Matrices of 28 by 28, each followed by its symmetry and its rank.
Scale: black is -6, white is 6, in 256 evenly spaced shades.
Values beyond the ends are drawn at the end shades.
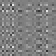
neither, rank two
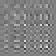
symmetric, rank two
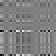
neither, rank one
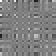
symmetric, rank two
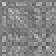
symmetric, rank five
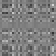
neither, rank two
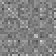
symmetric, rank five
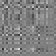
neither, rank two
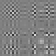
symmetric, rank two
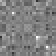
symmetric, rank three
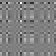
neither, rank one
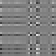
neither, rank one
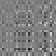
neither, rank two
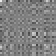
symmetric, rank two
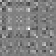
symmetric, rank three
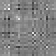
symmetric, rank three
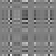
neither, rank one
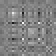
symmetric, rank three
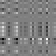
neither, rank one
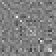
symmetric, rank five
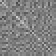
symmetric, rank five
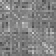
symmetric, rank five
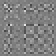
symmetric, rank three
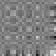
symmetric, rank two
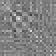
symmetric, rank five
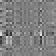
neither, rank two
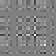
symmetric, rank two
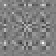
symmetric, rank three
